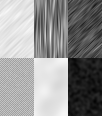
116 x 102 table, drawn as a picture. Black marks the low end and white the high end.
The table splits into 2 rows of 3 panels. Panel 1,1: very high, slanting up to the right, faint in contrast. Panel 1,2: middling, streaked downward, strong in contrast. Panel 1,3: low, slanting up to the right. Panel 2,1: high, checkered. Panel 2,2: very high, smooth, faint in contrast. Panel 2,3: very low, blotchy, faint in contrast.
